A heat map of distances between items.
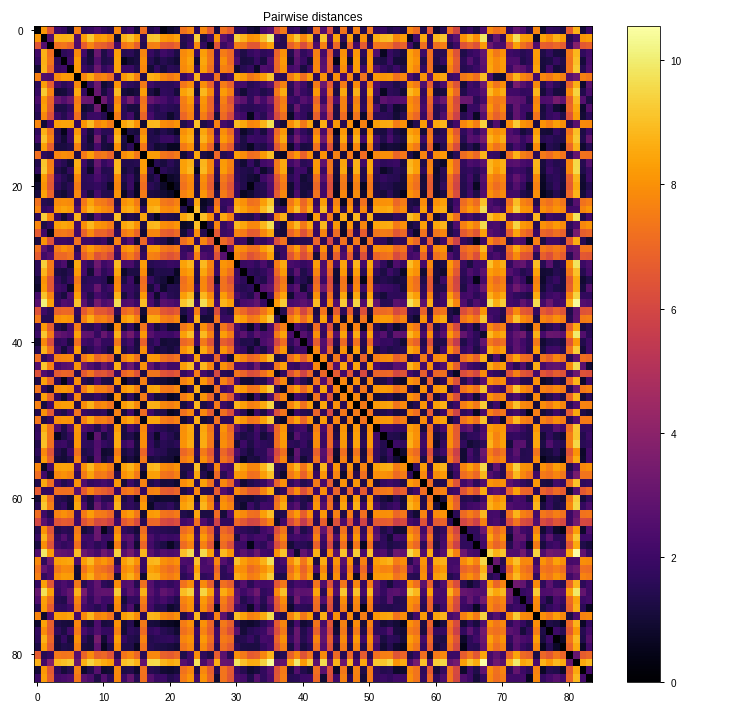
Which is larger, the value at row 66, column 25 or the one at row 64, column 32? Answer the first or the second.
the first
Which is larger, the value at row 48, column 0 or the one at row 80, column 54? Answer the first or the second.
the first
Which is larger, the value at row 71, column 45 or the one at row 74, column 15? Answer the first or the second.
the first
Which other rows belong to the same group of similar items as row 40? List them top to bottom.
0, 3, 4, 5, 7, 8, 9, 10, 11, 13, 14, 15, 17, 18, 19, 20, 21, 24, 27, 30, 31, 32, 33, 34, 35, 38, 39, 41, 43, 45, 47, 49, 51, 52, 53, 54, 55, 58, 60, 61, 64, 65, 66, 67, 71, 72, 73, 74, 76, 77, 78, 79, 82, 83
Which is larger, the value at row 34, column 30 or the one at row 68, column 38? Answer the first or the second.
the second
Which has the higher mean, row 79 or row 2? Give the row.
2
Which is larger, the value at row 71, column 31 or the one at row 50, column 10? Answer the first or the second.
the second
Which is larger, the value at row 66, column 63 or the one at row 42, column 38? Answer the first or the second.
the second
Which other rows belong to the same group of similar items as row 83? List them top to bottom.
0, 3, 4, 5, 7, 8, 9, 10, 11, 13, 14, 15, 17, 18, 19, 20, 21, 24, 27, 30, 31, 32, 33, 34, 35, 38, 39, 40, 41, 43, 45, 47, 49, 51, 52, 53, 54, 55, 58, 60, 61, 64, 65, 66, 67, 71, 72, 73, 74, 76, 77, 78, 79, 82
